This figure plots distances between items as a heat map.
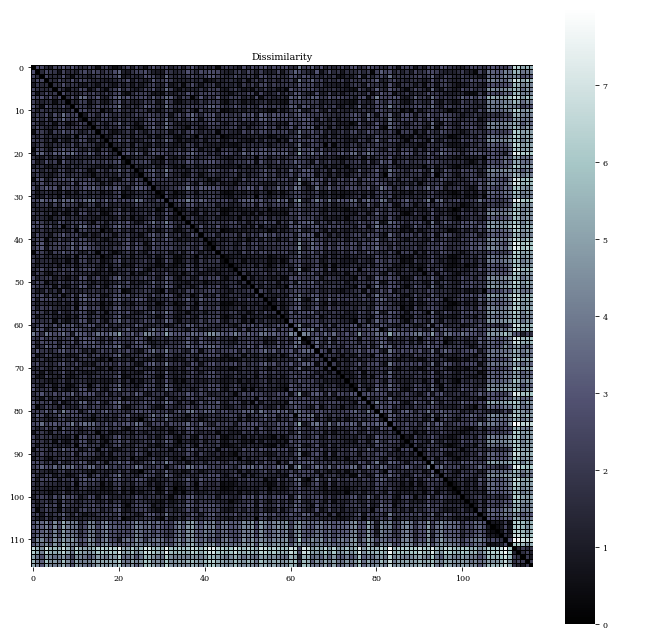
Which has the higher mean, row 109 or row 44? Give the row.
109
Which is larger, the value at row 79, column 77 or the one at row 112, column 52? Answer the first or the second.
the second
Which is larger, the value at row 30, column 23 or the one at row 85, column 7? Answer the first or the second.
the second
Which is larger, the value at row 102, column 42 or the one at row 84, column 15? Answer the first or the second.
the first
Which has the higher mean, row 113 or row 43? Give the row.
113
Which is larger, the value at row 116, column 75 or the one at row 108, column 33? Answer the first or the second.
the first
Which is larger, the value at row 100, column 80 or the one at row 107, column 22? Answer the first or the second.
the second
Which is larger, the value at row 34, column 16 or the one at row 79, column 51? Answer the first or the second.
the second
